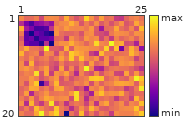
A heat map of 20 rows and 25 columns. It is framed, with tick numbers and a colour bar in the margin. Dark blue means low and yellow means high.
Odd patch: lower, in the top left. Ninth with the lowest average: top left. Mirror symmetry: none. Histogram: skewed, a long tail of low values.
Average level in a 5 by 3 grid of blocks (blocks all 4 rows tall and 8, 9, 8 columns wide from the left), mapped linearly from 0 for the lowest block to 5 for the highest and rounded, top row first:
0 4 4 | 1 5 4 | 4 4 4 | 4 4 5 | 5 4 5
